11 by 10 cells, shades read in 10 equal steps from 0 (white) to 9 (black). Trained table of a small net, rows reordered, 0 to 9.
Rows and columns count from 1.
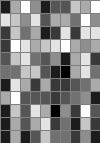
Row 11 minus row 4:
1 3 7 3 0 4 5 4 0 5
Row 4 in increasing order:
0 0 1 1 2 3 3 3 4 7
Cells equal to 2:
10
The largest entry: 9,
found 2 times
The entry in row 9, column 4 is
1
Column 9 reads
3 0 1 4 1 1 5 4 0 2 4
